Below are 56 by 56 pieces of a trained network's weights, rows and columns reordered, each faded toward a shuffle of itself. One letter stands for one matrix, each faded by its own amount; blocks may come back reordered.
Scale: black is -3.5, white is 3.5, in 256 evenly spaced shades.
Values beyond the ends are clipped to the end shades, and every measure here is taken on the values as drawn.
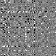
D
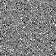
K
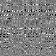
D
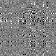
D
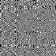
D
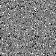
K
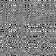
D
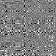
D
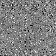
K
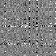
D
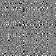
D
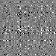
D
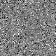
K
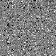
K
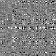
D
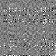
D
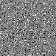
K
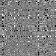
D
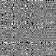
D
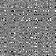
D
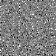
K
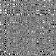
D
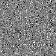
K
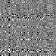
D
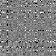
D
